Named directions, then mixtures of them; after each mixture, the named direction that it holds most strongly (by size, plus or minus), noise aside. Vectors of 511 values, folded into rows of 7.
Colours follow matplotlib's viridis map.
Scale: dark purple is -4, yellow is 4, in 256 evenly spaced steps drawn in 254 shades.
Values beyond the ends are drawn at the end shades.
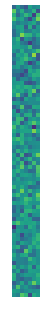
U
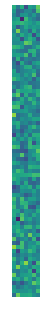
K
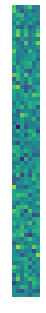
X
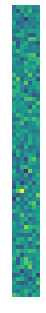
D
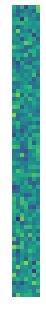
K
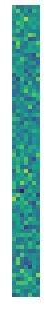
D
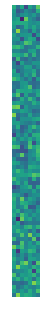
K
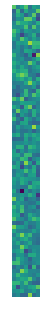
U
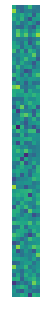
X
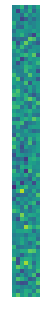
D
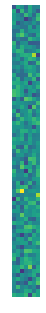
D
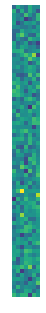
D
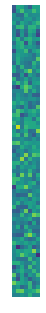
X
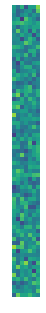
K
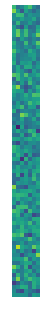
X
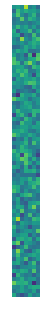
K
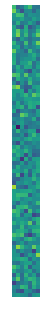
X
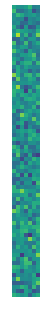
X
